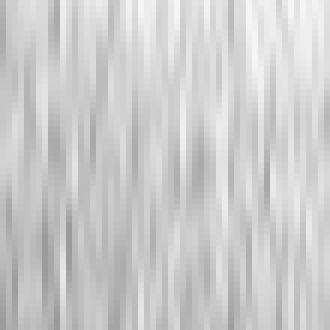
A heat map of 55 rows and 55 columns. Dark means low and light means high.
Slope: up to the top right. Average level on the scale: 80%. Grain: streaks running down. Ninth with the highest average: top right. Ninth with the lowest average: bottom left.
